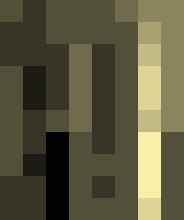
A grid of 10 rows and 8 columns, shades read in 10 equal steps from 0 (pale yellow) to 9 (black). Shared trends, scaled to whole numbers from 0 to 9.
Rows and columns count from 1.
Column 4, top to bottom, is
6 6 5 5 5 5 6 6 6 6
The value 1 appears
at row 4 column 7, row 5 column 7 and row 10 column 7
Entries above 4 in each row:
6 6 6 6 6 6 7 7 7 7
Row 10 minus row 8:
1 -1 0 0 0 0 1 0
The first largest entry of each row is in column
2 1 1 2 2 2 3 3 3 3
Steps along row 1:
up down same same down down same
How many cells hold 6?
32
